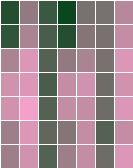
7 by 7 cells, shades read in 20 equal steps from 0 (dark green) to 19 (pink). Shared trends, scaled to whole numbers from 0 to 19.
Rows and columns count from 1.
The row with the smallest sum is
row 1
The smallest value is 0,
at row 1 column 4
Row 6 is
12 17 7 10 15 6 15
